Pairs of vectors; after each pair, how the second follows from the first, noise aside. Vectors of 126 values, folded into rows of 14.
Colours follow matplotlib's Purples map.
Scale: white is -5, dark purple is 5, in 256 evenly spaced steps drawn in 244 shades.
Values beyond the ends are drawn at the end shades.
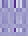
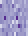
shuffled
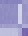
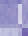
copied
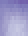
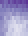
scaled up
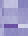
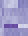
copied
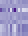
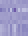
shrunk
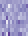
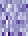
scaled up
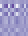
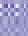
copied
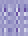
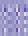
copied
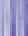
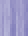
shrunk
